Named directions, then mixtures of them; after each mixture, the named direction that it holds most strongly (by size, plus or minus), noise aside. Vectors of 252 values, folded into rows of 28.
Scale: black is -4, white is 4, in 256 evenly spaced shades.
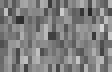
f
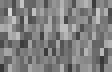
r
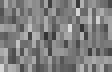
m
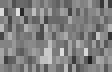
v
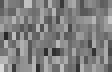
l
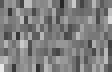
l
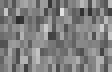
f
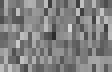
m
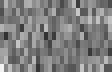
m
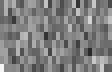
m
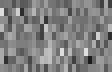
v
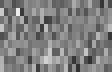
v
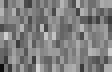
m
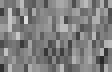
r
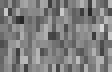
f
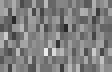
r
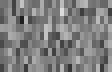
r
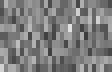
m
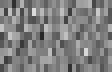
r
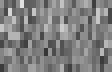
r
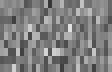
l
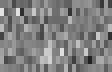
v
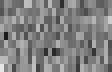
l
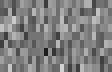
r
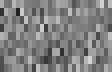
v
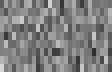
l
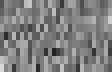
l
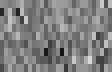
v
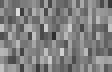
m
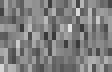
m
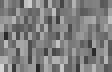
l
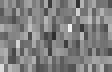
m
